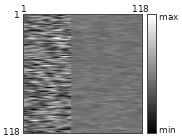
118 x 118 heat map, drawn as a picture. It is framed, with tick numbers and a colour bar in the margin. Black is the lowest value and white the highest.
The right part is calmer, past a seam about 40% of the way across. The distribution is heavy-tailed on both sides. The grain runs across in streaks. There is no overall slope. Neither half mirrors the other.
